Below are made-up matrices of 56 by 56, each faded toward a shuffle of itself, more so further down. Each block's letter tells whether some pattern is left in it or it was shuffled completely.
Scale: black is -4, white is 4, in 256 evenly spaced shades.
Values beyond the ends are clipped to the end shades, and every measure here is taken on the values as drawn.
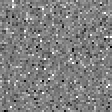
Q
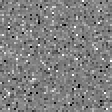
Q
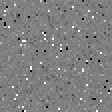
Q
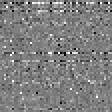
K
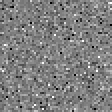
Q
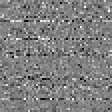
K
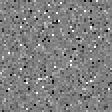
Q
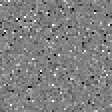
Q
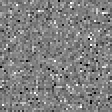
Q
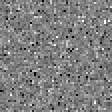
Q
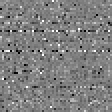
K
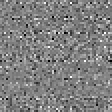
K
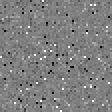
Q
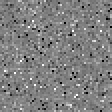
Q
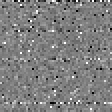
K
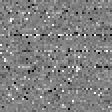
K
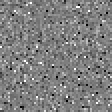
Q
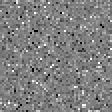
Q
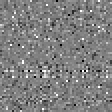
K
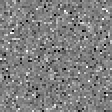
Q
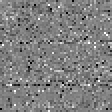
K
